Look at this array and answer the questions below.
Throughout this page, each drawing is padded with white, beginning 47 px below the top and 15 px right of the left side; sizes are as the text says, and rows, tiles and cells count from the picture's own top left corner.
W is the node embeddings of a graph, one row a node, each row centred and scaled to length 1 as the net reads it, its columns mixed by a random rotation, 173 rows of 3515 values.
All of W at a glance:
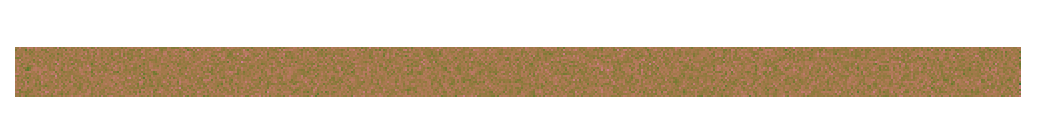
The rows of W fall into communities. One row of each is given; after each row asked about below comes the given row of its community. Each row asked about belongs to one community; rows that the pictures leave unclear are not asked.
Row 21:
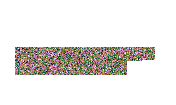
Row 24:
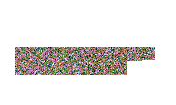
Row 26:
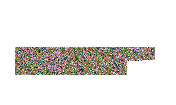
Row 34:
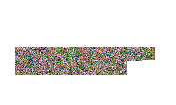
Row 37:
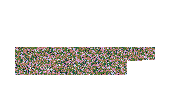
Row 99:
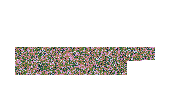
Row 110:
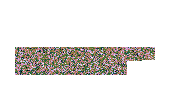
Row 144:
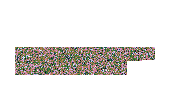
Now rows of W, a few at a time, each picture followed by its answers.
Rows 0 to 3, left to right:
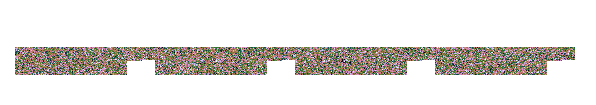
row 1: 37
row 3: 34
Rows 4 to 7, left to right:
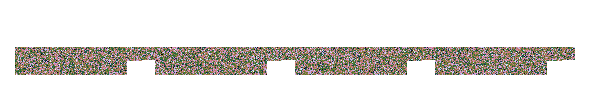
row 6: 99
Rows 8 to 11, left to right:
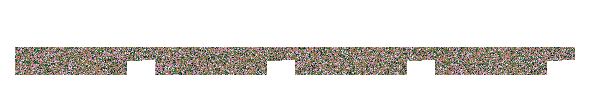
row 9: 144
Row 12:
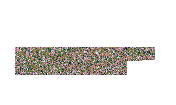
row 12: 21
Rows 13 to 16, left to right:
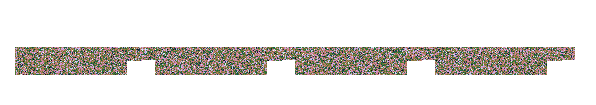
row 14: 26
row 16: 21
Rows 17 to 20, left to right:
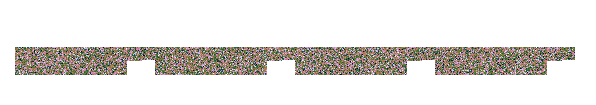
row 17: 37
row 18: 26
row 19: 144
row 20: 34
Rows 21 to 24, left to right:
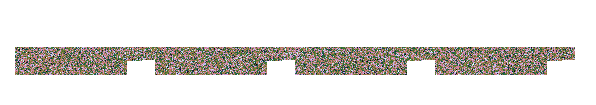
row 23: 26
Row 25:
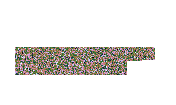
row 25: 144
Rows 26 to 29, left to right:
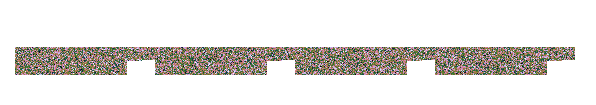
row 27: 144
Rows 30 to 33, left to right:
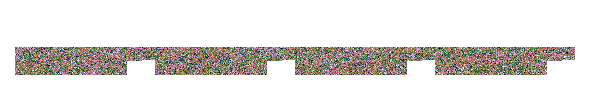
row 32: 99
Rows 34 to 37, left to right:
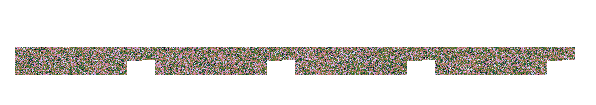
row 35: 99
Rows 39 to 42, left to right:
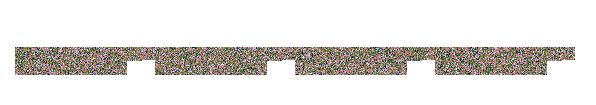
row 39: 21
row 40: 110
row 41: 144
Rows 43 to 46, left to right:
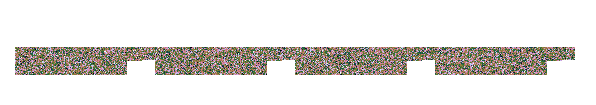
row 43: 99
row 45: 21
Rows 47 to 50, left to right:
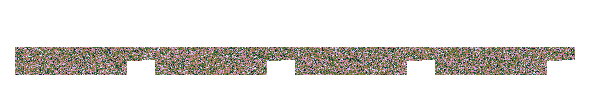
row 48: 34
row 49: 26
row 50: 26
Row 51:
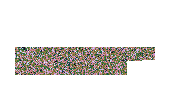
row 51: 99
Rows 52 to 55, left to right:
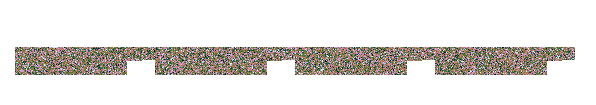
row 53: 24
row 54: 26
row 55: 21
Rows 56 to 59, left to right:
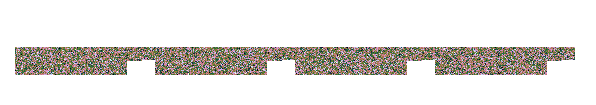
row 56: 34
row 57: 110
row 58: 37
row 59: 34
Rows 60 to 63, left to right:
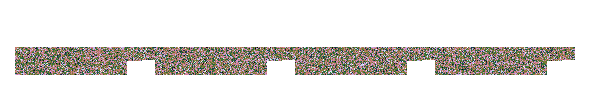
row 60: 21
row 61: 37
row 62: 110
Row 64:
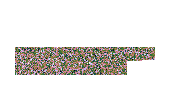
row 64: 24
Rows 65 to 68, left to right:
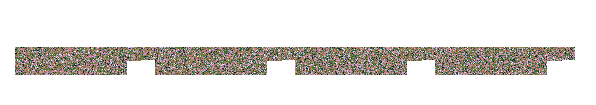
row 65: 99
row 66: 110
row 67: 144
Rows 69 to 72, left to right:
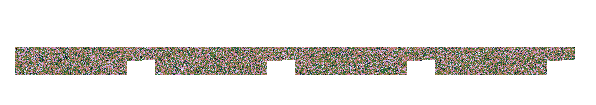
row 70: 26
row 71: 110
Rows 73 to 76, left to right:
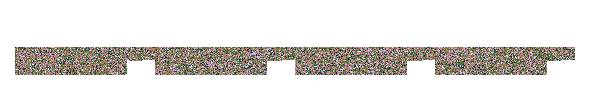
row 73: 37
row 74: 144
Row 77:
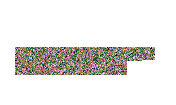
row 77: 110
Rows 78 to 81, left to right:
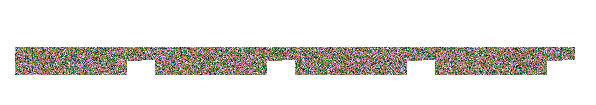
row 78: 144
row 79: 37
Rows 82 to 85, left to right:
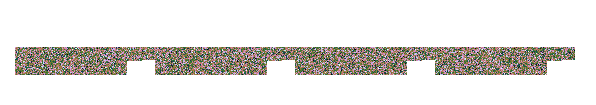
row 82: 110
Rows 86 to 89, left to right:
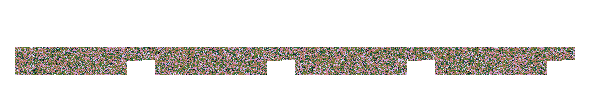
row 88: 37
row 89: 21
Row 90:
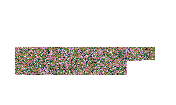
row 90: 34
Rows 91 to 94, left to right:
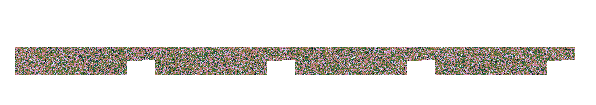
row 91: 24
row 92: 21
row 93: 99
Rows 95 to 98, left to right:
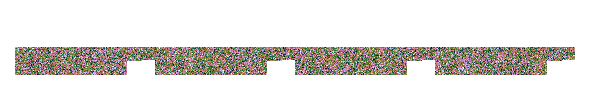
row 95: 34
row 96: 34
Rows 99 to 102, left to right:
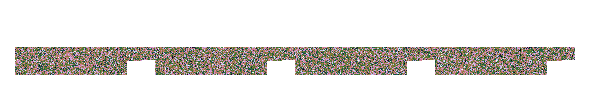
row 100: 144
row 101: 144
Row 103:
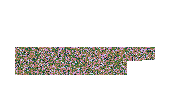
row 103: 21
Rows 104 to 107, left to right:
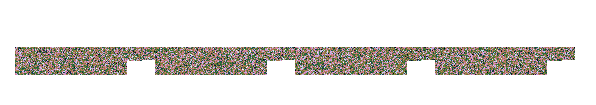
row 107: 37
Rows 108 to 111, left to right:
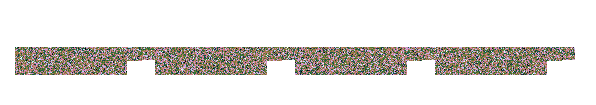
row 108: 99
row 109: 26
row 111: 26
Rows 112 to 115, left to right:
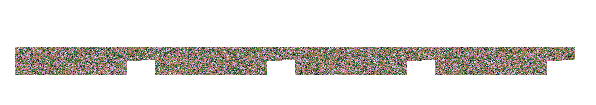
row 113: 26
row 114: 110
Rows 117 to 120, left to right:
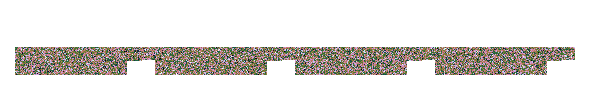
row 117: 144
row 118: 144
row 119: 26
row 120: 34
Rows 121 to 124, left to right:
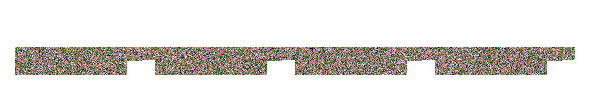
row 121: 26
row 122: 144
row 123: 110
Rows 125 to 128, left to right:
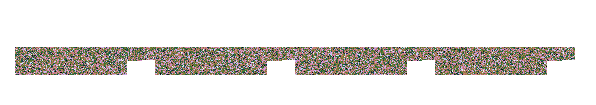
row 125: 37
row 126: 110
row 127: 99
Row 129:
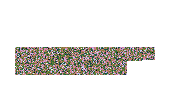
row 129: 21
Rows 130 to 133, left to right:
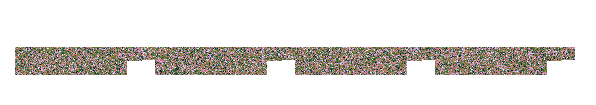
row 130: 26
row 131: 110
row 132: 34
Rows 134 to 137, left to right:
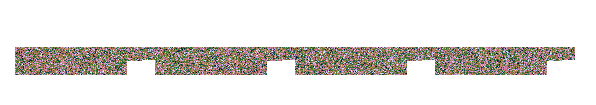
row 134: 34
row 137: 26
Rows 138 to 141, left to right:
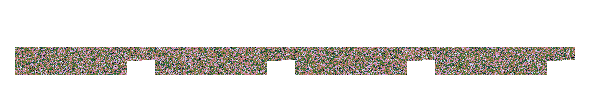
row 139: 34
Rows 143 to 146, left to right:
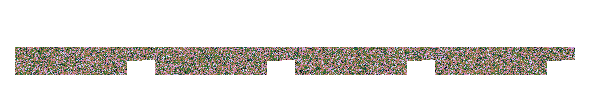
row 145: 110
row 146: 99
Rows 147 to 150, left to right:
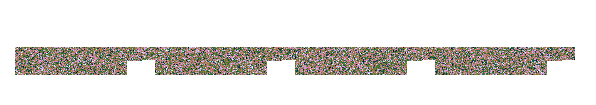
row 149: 24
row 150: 110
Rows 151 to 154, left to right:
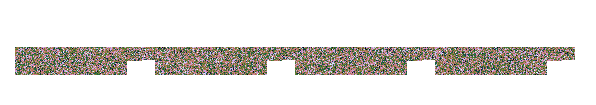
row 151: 144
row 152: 37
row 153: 99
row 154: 26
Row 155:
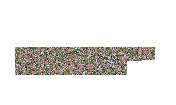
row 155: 110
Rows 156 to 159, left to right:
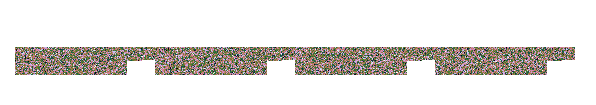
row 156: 144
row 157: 21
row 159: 37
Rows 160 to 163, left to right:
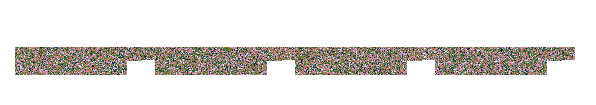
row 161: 110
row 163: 37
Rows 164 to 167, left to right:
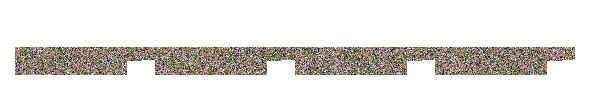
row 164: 144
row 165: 34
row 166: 21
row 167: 24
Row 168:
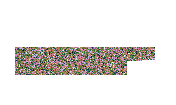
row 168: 110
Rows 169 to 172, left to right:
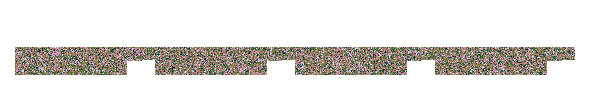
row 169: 26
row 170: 37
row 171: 24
